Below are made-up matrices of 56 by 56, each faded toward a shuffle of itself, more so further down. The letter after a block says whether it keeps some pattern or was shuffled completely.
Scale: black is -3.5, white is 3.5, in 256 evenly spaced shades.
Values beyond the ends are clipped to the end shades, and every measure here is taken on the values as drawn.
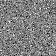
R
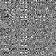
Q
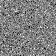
R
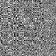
Q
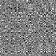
Q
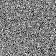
R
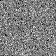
R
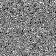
R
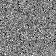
R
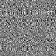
Q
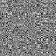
Q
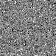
R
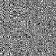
Q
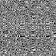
Q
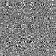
Q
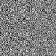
Q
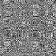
Q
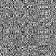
Q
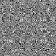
Q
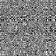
Q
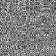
Q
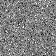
R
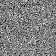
R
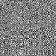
Q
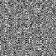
Q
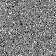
R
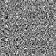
Q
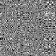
Q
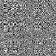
Q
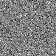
R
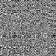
Q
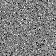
R
